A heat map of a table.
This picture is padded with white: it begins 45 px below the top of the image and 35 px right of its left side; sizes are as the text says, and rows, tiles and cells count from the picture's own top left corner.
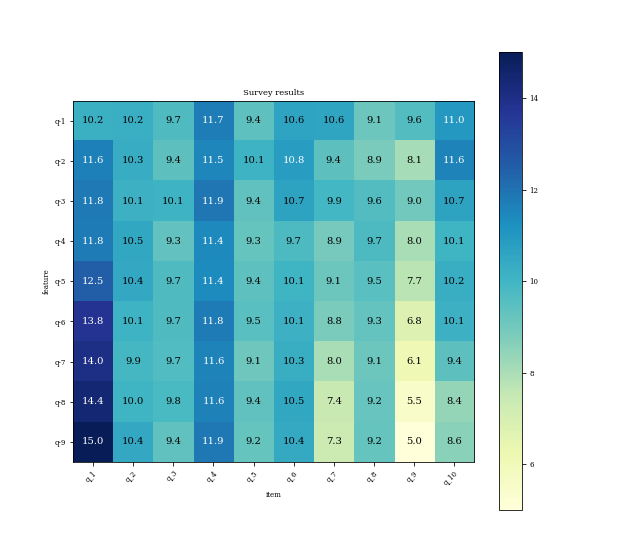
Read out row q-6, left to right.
13.8 10.1 9.7 11.8 9.5 10.1 8.8 9.3 6.8 10.1
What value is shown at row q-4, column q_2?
10.5
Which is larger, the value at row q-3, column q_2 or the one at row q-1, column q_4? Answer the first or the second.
the second
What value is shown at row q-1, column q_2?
10.2
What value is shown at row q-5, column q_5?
9.4
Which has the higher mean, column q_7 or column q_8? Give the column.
q_8
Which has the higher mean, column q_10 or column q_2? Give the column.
q_2
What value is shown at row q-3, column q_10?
10.7
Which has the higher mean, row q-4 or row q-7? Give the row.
q-4
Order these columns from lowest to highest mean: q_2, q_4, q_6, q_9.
q_9, q_2, q_6, q_4
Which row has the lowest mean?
q-8
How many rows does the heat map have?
9
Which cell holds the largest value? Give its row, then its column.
q-9, q_1
